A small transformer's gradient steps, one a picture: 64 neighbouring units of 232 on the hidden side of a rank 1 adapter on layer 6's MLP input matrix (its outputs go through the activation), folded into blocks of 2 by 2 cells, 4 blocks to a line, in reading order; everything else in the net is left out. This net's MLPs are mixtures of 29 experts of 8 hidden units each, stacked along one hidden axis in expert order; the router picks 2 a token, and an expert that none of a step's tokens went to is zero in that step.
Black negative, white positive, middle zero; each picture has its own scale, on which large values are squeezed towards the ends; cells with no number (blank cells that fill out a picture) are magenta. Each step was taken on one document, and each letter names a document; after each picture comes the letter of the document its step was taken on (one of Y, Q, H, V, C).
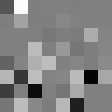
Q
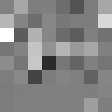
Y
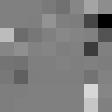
Y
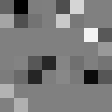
Q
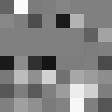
Q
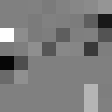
Y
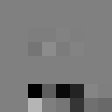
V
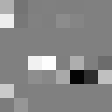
Q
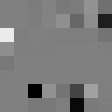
V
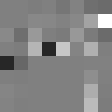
Y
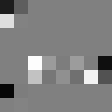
Q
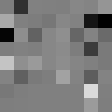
Y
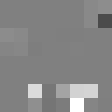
V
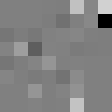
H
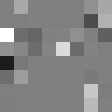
Y
